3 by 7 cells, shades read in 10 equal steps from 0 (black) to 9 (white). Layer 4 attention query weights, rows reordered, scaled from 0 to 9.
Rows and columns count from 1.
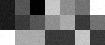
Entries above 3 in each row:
4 3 4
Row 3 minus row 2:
8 4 3 -3 -4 5 -2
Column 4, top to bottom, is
7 5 2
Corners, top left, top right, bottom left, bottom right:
1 9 9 2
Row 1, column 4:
7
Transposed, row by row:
1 1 9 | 3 2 6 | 0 3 6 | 7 5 2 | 5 6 2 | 4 2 7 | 9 4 2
